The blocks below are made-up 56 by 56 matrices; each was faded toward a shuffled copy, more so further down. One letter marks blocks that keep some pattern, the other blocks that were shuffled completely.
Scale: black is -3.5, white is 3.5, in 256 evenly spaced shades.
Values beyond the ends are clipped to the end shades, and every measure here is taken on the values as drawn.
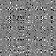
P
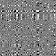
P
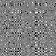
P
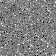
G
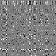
P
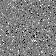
G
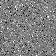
G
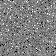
G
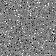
G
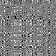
P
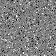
G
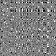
P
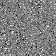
G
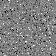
G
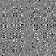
P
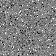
G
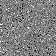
G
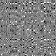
P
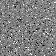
G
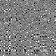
P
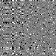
P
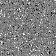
G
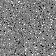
G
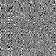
P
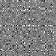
P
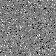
G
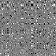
P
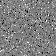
G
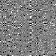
P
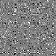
P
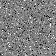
G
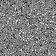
G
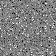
G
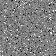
G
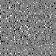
P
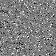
G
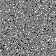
G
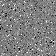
G
